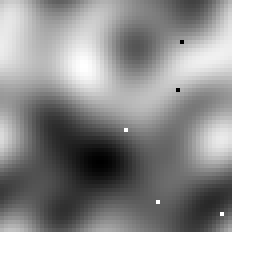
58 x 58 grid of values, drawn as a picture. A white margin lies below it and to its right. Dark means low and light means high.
Average level on the scale: 50%. Stripes: none. Ninth with the lowest average: bottom middle. Lone odd cells: 5, 3 higher and 2 lower than their neighbours.
